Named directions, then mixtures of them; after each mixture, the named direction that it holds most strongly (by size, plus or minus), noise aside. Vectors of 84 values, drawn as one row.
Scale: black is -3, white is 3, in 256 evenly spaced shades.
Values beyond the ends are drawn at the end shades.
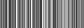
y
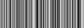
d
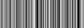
d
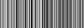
y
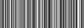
d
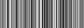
y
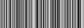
d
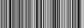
d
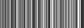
d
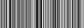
d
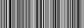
d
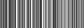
y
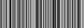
d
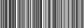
y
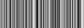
d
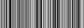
d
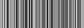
y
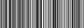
y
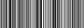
y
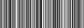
y
